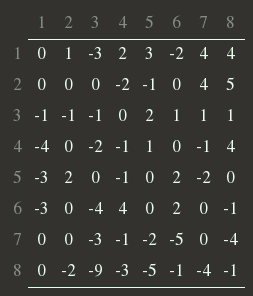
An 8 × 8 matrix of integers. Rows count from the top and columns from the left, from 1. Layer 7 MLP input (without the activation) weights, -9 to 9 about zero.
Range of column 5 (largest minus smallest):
8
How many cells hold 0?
18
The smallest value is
-9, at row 8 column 3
